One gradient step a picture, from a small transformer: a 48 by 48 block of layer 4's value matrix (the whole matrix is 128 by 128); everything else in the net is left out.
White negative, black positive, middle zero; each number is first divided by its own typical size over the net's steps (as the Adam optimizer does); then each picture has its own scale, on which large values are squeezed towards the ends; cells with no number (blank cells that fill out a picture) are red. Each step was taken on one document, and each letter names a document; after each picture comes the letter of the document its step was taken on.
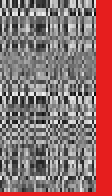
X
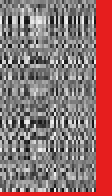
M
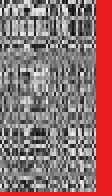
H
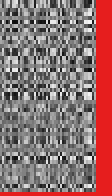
H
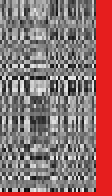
M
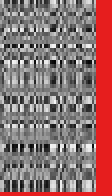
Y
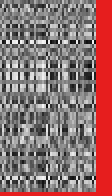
X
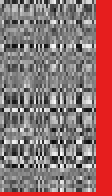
Y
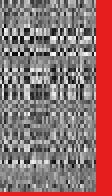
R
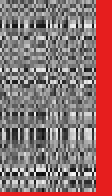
X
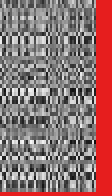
M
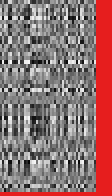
M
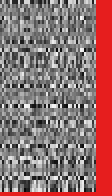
R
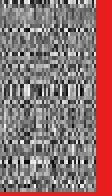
R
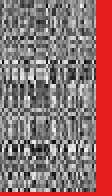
R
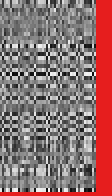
H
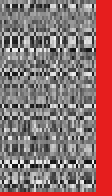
H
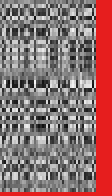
X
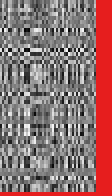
R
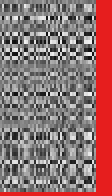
H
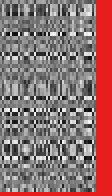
H
